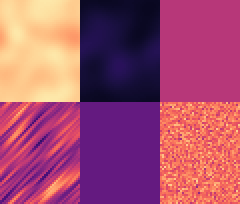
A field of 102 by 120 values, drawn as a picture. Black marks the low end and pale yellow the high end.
It is made of 2 by 3 panels. Panel 1,1: very high, smooth, faint in contrast. Panel 1,2: very low, smooth, faint in contrast. Panel 1,3: middling, flat. Panel 2,1: middling, slanting up to the right, strong in contrast. Panel 2,2: low, flat. Panel 2,3: high, fine-grained.
